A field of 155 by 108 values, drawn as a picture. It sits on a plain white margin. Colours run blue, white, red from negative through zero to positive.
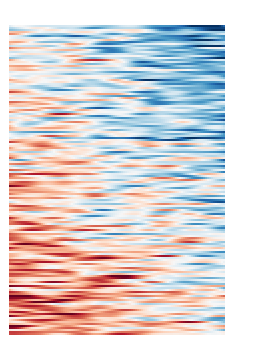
The bottom left is the ninth with the highest average. The grain runs across in streaks. There is an overall slope up to the bottom left. The halves do not mirror each other. The ninth with the lowest average is the top right.
